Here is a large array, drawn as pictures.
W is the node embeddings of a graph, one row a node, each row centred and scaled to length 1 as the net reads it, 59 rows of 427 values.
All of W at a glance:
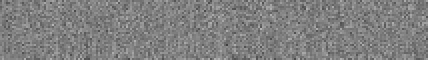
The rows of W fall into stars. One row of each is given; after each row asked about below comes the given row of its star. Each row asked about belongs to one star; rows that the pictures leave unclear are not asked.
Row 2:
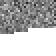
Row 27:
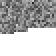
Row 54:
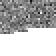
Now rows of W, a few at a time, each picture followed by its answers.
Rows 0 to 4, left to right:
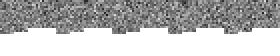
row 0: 54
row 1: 54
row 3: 2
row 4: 54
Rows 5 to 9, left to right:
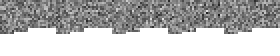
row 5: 2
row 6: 54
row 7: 54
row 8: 54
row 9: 54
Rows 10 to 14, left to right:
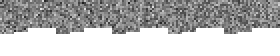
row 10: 27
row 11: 2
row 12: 2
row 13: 27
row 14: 2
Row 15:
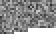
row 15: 54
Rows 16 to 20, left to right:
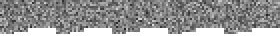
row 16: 27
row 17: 27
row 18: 2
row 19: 27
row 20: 54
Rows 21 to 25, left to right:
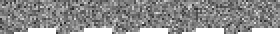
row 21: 2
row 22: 27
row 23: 27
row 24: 27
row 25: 27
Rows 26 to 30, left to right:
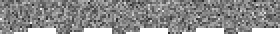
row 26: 27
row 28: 2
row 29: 54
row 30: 54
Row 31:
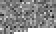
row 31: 27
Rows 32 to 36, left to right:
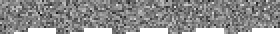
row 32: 54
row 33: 2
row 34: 2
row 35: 27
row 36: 27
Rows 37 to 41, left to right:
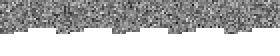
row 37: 2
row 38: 27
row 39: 2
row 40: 27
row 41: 54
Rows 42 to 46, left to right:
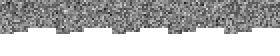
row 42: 27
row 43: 2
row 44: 2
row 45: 2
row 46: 27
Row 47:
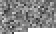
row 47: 27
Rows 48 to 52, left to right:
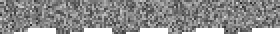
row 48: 27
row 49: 2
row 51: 27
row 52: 2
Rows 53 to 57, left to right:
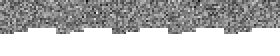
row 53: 2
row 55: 2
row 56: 54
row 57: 27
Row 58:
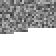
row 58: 54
